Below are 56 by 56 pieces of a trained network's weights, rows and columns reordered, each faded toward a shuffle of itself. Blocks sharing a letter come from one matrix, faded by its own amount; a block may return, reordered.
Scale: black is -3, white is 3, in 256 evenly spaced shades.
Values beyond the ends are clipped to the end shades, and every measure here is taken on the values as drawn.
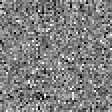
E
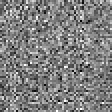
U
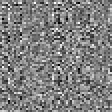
U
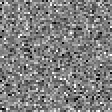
E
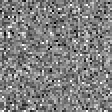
E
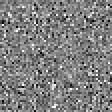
E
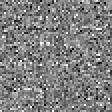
E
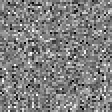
E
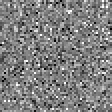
E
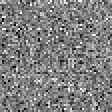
E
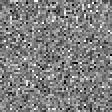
E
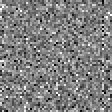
E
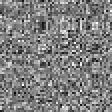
U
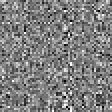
U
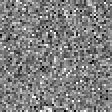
E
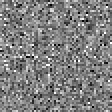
E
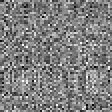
U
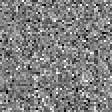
E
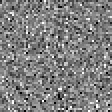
E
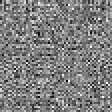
U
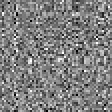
U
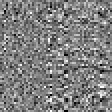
U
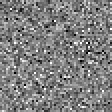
E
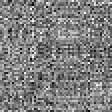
U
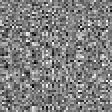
U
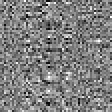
U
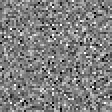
E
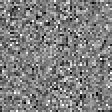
E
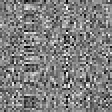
U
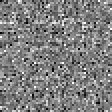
E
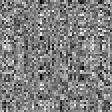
U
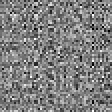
U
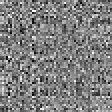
U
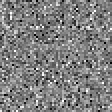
E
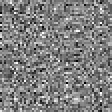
U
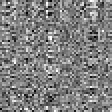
U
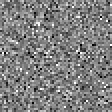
E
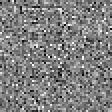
E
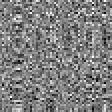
U
